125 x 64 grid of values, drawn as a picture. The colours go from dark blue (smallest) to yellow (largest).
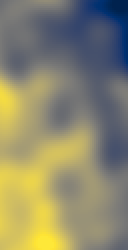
Neither half mirrors the other. Values rise toward the bottom left. The field is smooth, with broad soft blobs. The top right is the ninth with the lowest average. No single row or column stands out from its neighbours. There are no regular stripes. No lone cell stands out from its neighbours.
